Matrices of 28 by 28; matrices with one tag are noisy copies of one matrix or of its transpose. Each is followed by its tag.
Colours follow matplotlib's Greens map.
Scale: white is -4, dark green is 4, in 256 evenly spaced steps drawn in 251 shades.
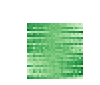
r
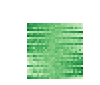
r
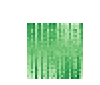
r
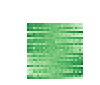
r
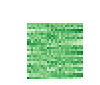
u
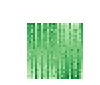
r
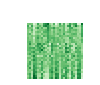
u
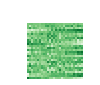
u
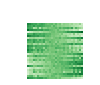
r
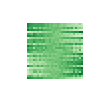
r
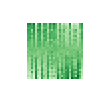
r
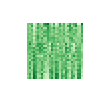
u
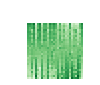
r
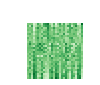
u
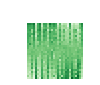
r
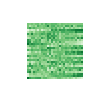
u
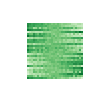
r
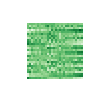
u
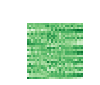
u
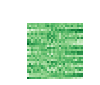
u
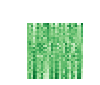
u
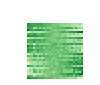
r
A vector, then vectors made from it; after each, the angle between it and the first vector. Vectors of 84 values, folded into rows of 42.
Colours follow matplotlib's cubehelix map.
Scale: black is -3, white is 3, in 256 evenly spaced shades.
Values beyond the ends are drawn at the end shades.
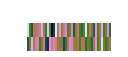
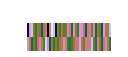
nearly opposite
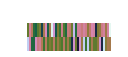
partly opposed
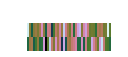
partly aligned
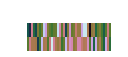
orthogonal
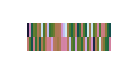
orthogonal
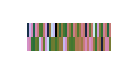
nearly opposite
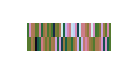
orthogonal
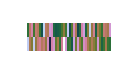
partly opposed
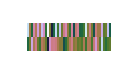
nearly parallel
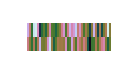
orthogonal
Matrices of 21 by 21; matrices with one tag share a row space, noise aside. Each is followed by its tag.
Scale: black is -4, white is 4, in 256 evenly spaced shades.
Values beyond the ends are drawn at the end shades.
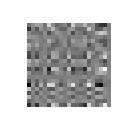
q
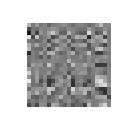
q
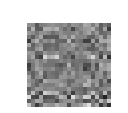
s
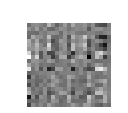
q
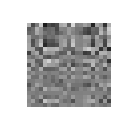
s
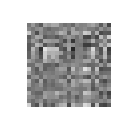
s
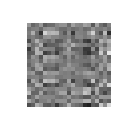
s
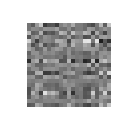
s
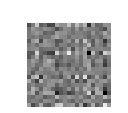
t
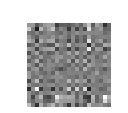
t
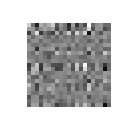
t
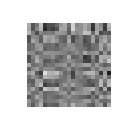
s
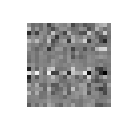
q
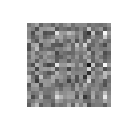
t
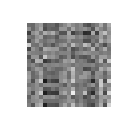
s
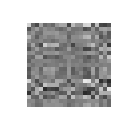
s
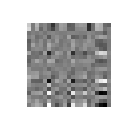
q
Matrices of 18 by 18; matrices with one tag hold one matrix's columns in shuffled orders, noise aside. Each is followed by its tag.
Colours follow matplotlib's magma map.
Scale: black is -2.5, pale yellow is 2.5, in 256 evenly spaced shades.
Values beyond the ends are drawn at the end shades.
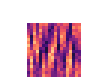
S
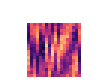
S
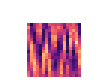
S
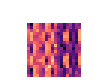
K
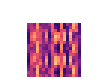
K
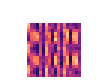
K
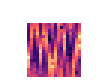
S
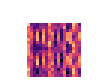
K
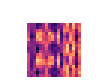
K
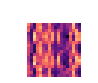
K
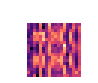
K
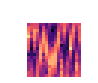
S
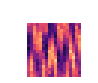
S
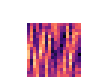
S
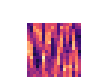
S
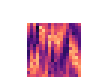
S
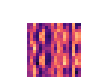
K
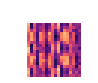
K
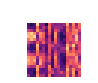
K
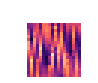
S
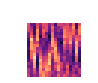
S
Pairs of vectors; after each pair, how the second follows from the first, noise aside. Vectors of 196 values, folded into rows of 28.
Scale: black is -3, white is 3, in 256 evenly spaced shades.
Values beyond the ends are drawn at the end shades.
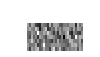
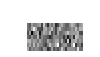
shuffled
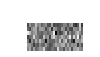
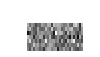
negated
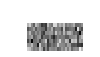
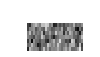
sign-scrambled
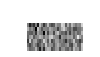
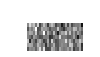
negated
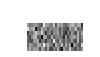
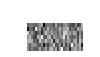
negated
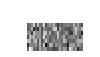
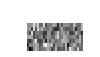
sign-scrambled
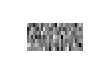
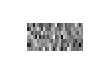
sign-scrambled
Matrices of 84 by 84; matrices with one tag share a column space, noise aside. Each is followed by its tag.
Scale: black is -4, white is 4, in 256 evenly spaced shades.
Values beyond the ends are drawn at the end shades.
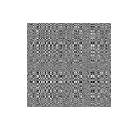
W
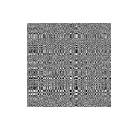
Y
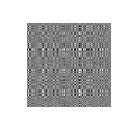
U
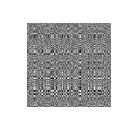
Y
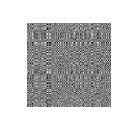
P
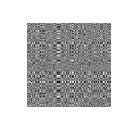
W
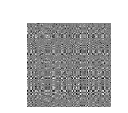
Y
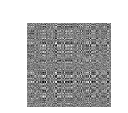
W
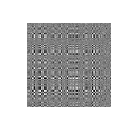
Y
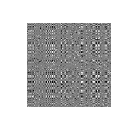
W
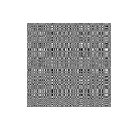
U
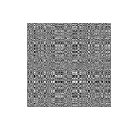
W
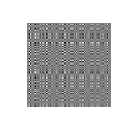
P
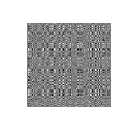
U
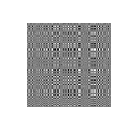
U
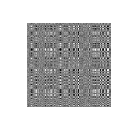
U
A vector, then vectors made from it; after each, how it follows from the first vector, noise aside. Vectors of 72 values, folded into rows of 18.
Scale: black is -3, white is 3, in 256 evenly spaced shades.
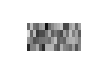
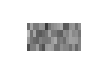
shrunk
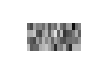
wrapped around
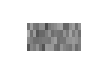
shrunk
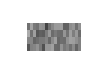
shrunk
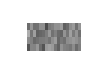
shrunk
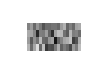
wrapped around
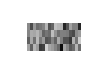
reversed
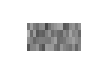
shrunk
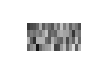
wrapped around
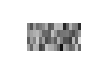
reversed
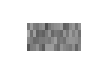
shrunk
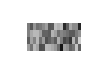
reversed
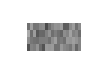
shrunk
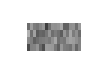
shrunk
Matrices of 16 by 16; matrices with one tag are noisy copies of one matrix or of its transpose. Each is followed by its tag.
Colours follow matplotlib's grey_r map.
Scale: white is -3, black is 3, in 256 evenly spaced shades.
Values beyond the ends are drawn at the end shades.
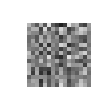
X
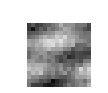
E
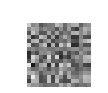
X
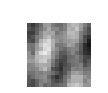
E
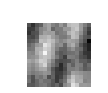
E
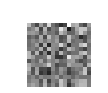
X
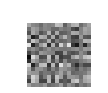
X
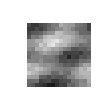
E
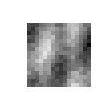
E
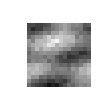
E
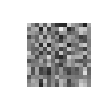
X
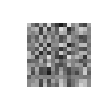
X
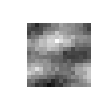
E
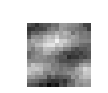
E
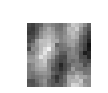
E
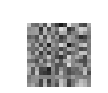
X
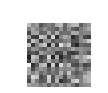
X
